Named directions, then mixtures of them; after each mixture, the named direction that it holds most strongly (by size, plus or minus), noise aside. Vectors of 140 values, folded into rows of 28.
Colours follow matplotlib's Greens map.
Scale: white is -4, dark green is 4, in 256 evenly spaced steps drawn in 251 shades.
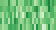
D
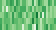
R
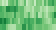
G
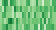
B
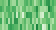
D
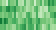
G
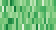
B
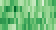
G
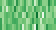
R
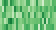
B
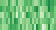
D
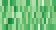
B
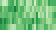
G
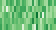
R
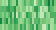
D
